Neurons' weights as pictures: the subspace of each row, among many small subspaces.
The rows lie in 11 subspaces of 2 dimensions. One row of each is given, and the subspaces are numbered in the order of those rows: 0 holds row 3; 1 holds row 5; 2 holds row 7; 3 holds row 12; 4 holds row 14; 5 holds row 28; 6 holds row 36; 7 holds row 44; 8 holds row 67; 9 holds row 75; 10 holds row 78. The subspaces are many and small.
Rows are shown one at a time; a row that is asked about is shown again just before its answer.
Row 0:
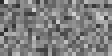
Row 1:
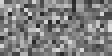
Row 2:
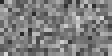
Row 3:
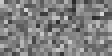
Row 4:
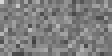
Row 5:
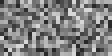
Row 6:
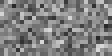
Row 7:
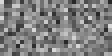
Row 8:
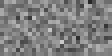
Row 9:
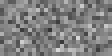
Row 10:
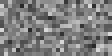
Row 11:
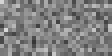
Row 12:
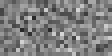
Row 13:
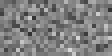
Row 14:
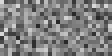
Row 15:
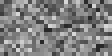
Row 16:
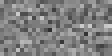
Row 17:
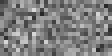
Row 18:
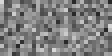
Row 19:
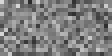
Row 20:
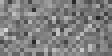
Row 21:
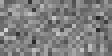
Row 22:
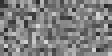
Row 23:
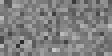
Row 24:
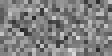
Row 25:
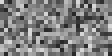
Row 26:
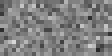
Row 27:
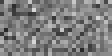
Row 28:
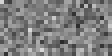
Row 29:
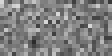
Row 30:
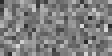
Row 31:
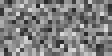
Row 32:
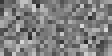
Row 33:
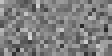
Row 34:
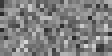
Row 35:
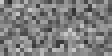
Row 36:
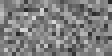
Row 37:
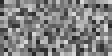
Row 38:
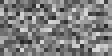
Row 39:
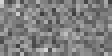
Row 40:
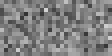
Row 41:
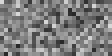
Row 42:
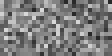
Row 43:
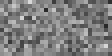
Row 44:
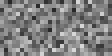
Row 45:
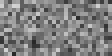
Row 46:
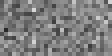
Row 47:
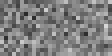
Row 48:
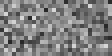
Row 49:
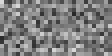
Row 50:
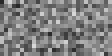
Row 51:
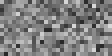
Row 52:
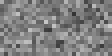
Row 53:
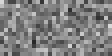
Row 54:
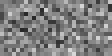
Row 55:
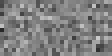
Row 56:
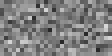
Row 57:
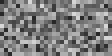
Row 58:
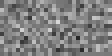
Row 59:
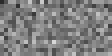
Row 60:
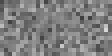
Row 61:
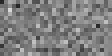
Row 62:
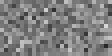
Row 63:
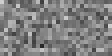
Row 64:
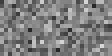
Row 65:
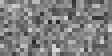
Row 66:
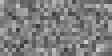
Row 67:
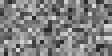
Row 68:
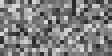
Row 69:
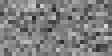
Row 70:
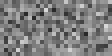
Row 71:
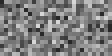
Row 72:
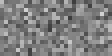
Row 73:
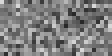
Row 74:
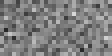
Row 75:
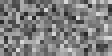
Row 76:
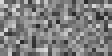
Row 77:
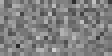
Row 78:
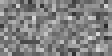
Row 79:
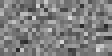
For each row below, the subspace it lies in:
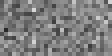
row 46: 6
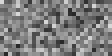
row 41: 1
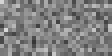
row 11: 4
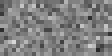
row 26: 5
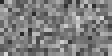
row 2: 5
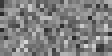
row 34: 5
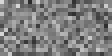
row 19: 10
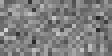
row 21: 6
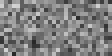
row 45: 9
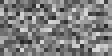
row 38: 10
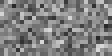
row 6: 8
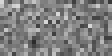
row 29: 9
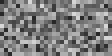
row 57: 10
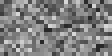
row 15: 1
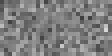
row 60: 7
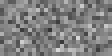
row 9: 3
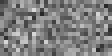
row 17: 8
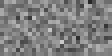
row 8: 3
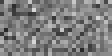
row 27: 6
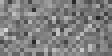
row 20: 6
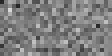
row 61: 10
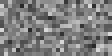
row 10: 5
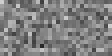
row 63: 8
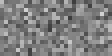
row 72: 0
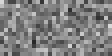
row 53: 8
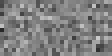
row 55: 5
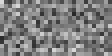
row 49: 7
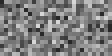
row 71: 0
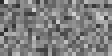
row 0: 4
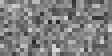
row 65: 9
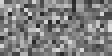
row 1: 0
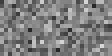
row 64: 8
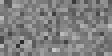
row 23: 2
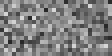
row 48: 0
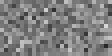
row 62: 0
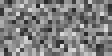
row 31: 7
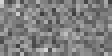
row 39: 7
